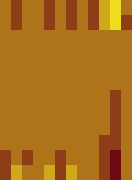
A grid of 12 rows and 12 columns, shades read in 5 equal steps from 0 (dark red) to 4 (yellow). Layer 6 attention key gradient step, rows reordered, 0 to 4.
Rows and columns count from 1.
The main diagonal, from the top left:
2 1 2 2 2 2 2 2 2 1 0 2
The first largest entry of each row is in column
11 11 1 1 1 1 1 1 1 1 2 2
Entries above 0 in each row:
12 12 12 12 12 12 12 12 12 12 11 11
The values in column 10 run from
1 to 3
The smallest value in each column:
1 1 1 2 1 1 1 2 1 1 0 1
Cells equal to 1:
21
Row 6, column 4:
2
